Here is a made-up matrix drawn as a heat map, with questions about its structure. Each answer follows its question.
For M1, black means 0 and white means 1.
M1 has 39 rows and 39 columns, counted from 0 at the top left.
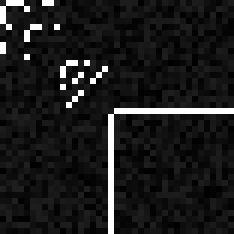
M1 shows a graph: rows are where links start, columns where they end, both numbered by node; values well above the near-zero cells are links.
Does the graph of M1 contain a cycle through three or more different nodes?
no
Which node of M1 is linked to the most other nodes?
node 18
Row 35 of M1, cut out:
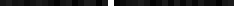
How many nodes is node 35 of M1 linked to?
1
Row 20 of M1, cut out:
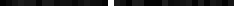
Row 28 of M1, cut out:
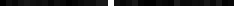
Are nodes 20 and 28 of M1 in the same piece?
yes
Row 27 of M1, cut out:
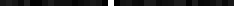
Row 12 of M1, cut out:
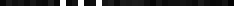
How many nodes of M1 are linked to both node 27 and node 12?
0
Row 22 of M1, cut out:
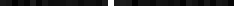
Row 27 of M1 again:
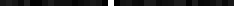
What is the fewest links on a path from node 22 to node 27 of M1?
2
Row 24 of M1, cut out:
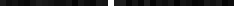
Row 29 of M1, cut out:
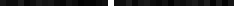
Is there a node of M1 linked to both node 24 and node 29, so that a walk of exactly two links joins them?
yes
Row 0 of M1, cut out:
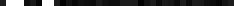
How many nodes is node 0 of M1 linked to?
5
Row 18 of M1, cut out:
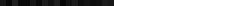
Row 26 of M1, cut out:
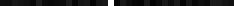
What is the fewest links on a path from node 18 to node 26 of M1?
1
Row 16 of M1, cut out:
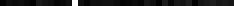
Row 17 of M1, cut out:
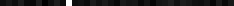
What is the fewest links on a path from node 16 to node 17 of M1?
4
